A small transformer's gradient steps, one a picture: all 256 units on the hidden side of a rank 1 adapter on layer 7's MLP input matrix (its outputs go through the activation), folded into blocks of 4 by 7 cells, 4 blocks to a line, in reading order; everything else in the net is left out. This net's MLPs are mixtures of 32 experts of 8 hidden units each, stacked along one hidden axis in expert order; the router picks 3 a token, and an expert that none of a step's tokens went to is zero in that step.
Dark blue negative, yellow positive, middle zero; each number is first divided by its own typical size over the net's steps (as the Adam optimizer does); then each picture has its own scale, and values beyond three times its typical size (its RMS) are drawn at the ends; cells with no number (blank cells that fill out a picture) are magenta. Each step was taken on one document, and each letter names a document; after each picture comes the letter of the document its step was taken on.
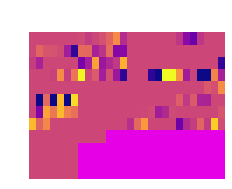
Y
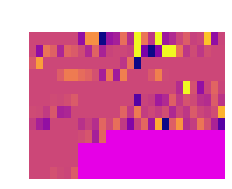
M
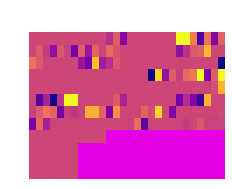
Y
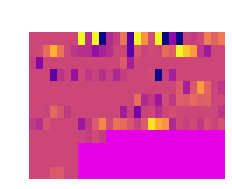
M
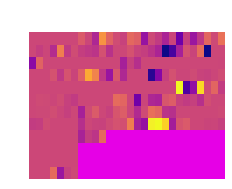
M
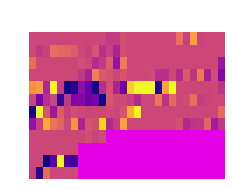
Y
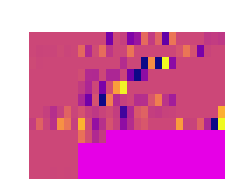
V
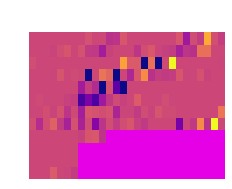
V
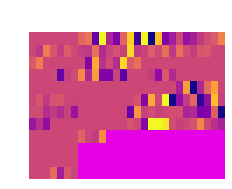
M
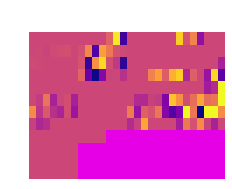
Y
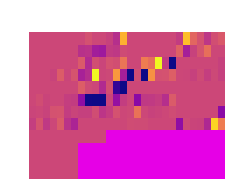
V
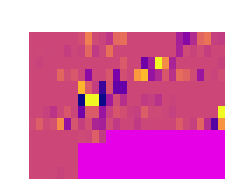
V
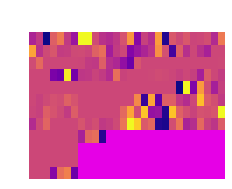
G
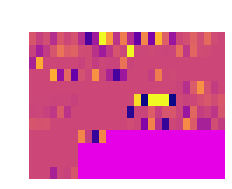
M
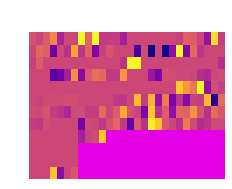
M
